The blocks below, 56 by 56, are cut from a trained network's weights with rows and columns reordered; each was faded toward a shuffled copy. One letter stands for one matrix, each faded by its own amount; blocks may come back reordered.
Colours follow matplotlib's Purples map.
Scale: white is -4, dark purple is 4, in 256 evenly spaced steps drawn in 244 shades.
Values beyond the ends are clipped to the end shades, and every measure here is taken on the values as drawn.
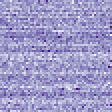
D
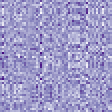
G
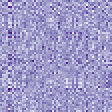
G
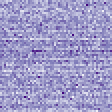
D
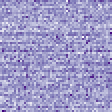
D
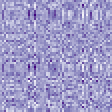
G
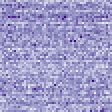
D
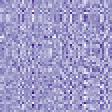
G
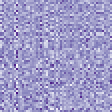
G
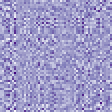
G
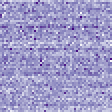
D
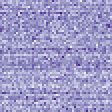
D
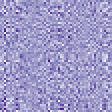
G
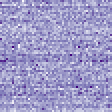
D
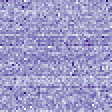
D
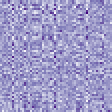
G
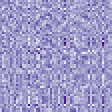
G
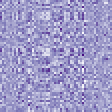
G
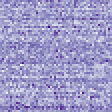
D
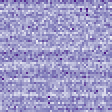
D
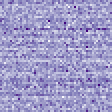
D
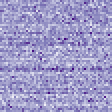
D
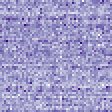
D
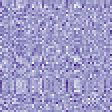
G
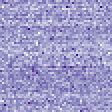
D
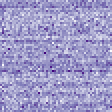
D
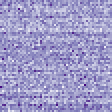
D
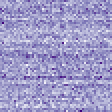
D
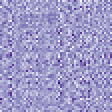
G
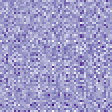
G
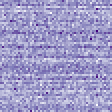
D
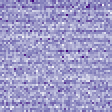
D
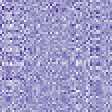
G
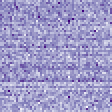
D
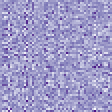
G
